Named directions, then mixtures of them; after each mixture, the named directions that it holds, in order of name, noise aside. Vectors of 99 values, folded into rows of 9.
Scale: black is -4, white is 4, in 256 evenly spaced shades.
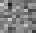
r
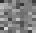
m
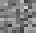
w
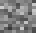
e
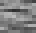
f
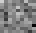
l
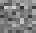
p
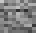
f, l, p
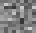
p, w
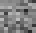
f, l, m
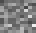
l, p, w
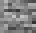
f, r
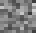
e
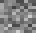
m, p, w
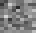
l, r, w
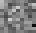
l, r, w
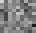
l
